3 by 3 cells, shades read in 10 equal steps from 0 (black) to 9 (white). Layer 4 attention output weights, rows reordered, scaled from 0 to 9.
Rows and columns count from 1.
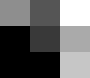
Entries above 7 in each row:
1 0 0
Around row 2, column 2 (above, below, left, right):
3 0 0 6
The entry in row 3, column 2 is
0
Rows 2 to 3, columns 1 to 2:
0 2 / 0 0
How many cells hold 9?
1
